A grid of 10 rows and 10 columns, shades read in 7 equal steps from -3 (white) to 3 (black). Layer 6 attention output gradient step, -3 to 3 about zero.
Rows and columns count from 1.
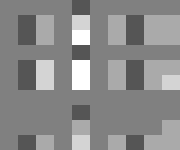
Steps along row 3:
up down up down up down up down same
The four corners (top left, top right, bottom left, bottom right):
0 0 0 -1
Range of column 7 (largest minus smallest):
1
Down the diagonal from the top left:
0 1 -1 0 -3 0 0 0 0 -1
